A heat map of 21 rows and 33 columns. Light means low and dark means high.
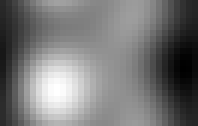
Lone odd cells: none. Ninth with the highest average: middle right. Calmest part: top middle.
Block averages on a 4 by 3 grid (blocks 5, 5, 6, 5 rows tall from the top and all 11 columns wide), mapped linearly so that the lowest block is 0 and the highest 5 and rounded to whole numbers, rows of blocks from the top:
3 1 3
3 1 5
1 0 5
1 0 4
